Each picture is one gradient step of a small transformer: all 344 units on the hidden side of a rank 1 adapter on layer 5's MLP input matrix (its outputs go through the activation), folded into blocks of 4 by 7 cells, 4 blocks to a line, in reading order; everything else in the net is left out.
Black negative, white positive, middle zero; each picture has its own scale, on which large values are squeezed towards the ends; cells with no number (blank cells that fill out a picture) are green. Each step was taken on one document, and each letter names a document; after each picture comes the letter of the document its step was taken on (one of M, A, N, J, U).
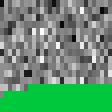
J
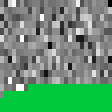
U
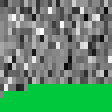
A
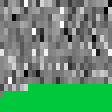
A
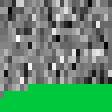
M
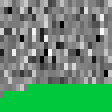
J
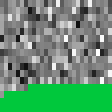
M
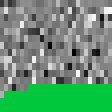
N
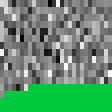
J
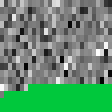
M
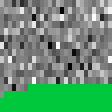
N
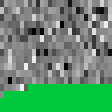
A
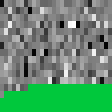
J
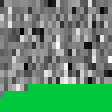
J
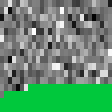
U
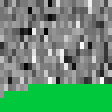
M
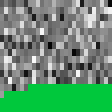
N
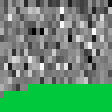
A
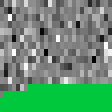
J
